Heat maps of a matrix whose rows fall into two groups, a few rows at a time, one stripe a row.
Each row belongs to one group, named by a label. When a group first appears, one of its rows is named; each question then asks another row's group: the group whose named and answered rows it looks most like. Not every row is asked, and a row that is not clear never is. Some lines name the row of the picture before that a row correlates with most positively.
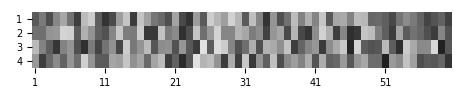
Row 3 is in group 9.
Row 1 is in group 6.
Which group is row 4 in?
6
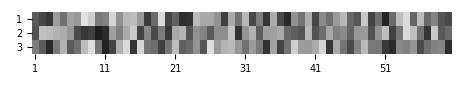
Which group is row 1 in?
6
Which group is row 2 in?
9
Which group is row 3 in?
6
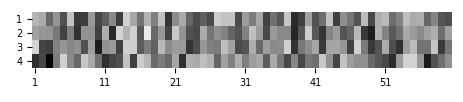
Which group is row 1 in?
9
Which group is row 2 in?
9
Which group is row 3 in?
9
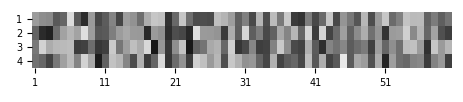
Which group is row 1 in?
9
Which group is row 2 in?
6
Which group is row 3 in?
9
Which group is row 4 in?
6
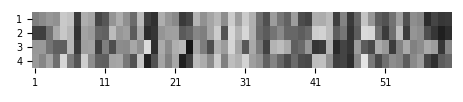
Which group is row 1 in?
6
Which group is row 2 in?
6
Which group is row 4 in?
6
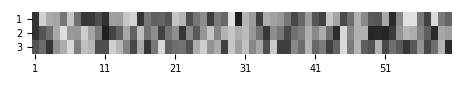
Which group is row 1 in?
9
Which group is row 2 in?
6
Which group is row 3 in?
6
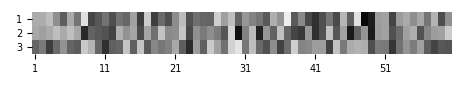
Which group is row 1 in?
9
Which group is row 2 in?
9
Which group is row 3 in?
6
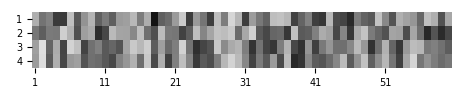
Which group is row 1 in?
9
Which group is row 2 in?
6
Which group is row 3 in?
9
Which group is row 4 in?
9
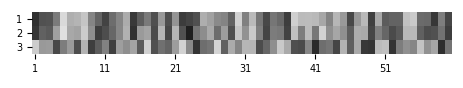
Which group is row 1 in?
6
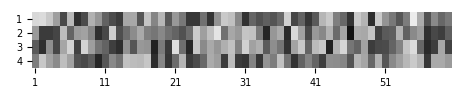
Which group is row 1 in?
9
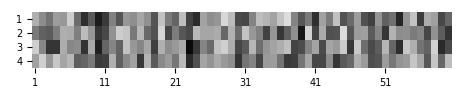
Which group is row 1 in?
9
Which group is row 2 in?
6
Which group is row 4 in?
9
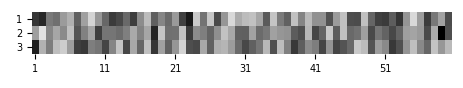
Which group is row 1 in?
6
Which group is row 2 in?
9
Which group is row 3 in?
9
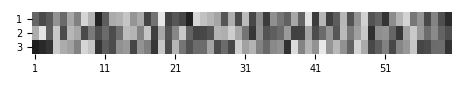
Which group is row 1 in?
6
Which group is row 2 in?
9
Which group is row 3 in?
6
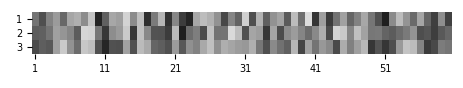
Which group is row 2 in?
6
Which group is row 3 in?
6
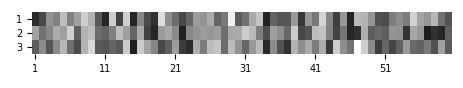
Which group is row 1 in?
6
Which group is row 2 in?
6
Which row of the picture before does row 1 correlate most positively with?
3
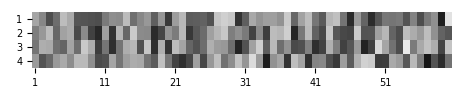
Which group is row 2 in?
9
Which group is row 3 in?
9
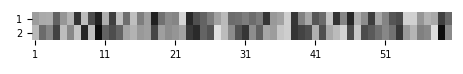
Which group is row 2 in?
9
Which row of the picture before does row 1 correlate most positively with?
2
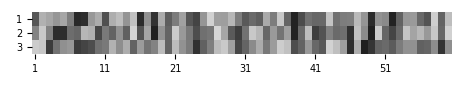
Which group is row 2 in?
9
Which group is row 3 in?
9
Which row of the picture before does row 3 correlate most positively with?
2
